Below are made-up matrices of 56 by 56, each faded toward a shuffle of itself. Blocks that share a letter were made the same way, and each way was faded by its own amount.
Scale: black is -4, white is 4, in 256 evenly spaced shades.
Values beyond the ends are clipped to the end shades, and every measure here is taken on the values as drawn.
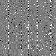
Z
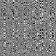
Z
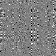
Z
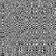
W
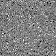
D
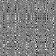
Z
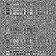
W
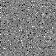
D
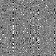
Z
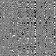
Z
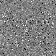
D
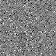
D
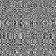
W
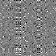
Z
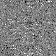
D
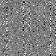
Z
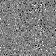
D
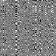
Z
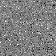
D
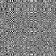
W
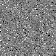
D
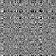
W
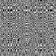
W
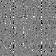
Z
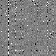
Z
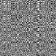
W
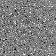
D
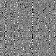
Z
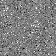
D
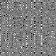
Z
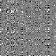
Z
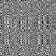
W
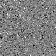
D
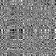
W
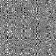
Z
